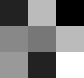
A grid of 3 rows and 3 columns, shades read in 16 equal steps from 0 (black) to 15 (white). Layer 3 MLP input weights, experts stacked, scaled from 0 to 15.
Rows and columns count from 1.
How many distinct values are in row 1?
3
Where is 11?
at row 1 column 2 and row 2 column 3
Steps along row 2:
down up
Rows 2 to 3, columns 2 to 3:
7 11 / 2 15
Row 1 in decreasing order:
11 2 0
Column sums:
19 20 26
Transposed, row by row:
2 8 9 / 11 7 2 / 0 11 15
